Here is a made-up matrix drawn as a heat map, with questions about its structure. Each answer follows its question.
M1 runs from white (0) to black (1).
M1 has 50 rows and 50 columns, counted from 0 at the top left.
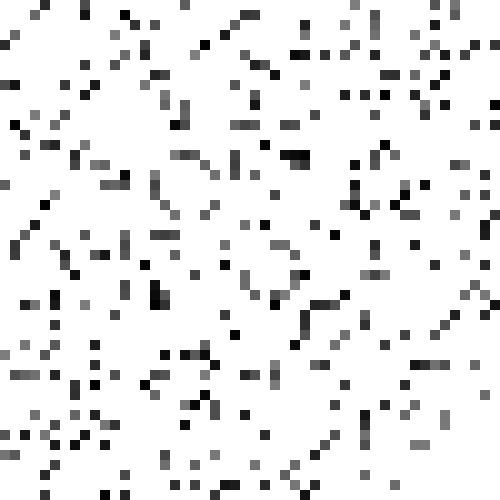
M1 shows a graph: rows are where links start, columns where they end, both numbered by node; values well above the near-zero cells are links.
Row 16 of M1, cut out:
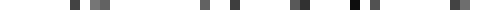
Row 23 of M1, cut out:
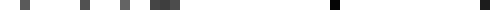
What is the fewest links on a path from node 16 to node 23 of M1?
1
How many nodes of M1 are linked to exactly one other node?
1
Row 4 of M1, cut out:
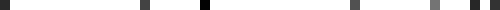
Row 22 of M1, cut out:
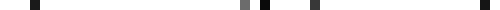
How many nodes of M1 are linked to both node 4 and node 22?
0
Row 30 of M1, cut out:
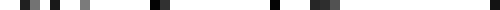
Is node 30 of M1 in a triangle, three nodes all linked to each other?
yes
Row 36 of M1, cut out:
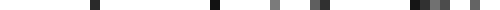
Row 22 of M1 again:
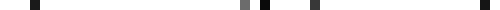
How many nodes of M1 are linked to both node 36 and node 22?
1
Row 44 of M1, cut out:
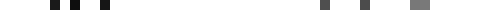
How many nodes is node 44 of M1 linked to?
7
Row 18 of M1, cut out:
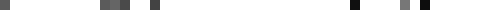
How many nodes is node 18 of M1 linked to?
8
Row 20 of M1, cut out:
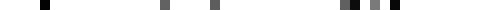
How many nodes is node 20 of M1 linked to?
7
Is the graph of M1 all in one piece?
yes
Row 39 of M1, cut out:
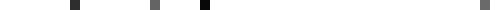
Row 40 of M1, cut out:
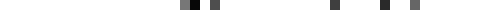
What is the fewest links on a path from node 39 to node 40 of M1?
3
